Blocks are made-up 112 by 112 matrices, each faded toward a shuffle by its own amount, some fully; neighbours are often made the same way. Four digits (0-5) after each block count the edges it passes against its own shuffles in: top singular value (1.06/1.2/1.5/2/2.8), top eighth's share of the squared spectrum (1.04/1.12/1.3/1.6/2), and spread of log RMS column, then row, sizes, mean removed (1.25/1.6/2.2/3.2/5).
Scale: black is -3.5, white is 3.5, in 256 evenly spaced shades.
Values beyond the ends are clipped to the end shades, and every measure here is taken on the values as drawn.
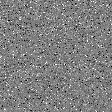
2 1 0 0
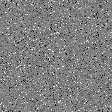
0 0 0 0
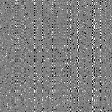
5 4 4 2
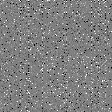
4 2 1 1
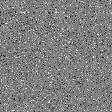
2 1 0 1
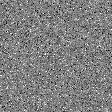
0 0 0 0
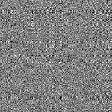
5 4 3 3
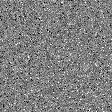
0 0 0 0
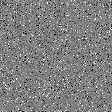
3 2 1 1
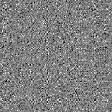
4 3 2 2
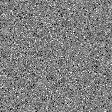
3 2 0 0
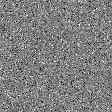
1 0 0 0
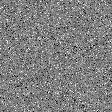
0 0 0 0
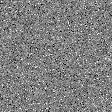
1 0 0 0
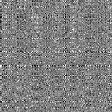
5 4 3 3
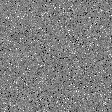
0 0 0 0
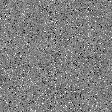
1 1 2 0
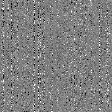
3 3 4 0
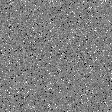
0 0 0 0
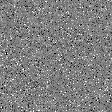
3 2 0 0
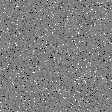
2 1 0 0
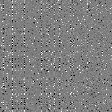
5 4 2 2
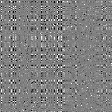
5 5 4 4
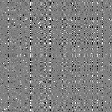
5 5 4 3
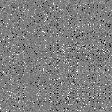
4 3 2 1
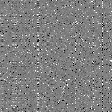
4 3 2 1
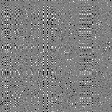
5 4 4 3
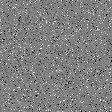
2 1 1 0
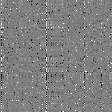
5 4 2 1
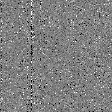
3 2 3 0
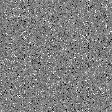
1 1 2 0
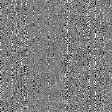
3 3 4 0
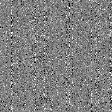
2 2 3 0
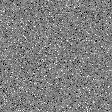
1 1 0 0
